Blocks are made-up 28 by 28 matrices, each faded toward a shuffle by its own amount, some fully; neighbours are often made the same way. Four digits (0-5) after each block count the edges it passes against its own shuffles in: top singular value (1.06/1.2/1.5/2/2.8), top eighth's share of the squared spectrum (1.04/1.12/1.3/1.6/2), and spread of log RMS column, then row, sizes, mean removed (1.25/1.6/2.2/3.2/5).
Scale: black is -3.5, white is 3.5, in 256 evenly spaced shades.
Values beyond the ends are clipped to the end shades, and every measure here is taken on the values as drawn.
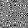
3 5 1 2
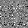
2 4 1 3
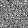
1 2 0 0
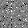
2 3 1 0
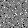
0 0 0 0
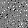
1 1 0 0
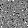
0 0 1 0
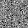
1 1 0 0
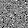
0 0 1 0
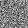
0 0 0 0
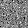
0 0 0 0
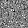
0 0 0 0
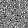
0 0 0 0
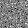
1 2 0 0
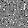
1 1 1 0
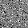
1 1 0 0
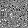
2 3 0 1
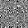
3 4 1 2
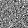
0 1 0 0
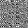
3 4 1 2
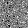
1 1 0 0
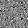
2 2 0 0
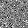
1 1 0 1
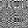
4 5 2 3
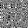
3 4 0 2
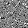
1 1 0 0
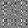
4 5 3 2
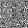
3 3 1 1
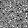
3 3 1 0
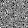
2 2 1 0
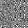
3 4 2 1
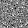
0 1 0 0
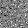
1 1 0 0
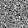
2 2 1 0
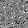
1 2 0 0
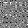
3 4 1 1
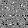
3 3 0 1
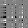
4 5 3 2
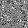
3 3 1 1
